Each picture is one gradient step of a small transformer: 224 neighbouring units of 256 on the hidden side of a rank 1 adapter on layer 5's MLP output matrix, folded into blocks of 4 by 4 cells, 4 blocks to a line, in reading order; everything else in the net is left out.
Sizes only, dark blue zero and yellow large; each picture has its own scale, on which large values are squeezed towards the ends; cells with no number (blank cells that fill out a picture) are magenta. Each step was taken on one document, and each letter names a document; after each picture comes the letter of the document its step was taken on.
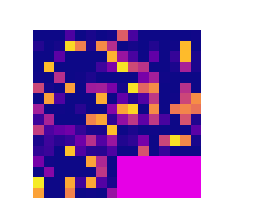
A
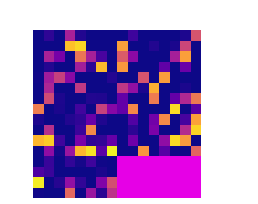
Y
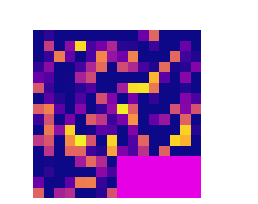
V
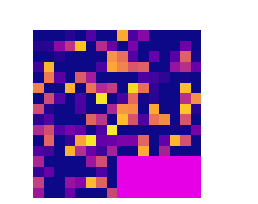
A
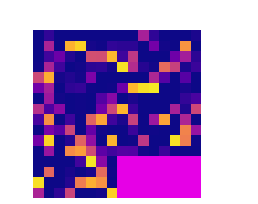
V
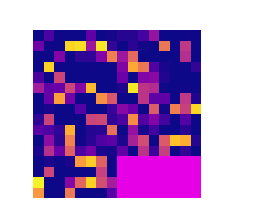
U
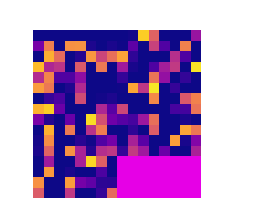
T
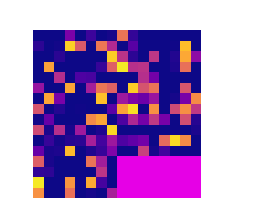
A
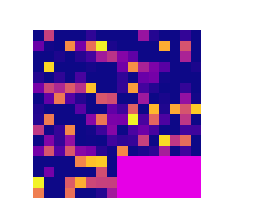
U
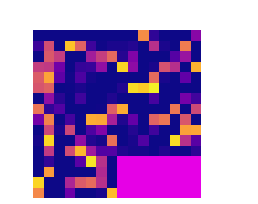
T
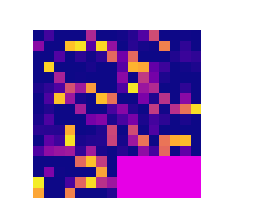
U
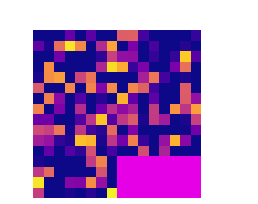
A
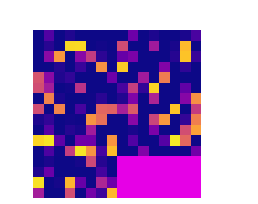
Y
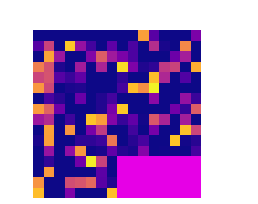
T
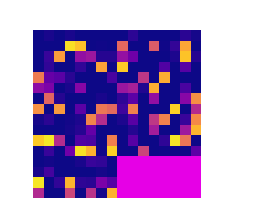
Y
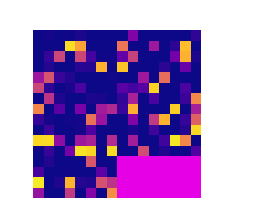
Y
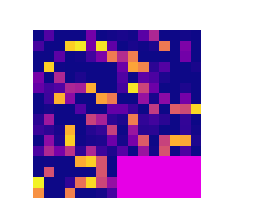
U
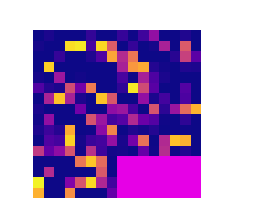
U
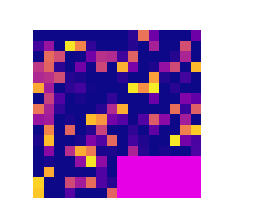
T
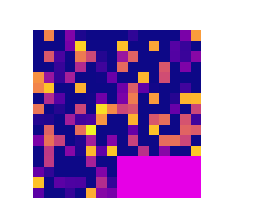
Y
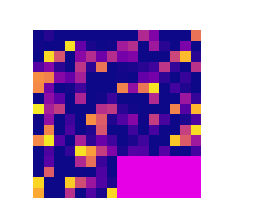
T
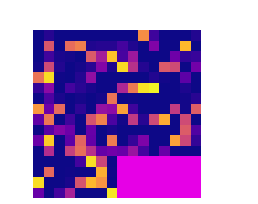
V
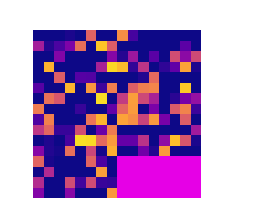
A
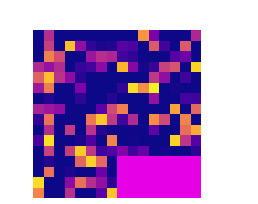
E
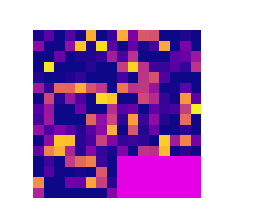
U
